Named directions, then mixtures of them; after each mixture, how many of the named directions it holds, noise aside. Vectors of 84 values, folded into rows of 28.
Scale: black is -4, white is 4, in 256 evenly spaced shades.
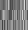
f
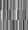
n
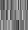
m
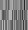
one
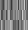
two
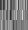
three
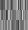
one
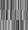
one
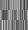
two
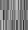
three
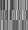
three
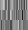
two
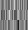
three
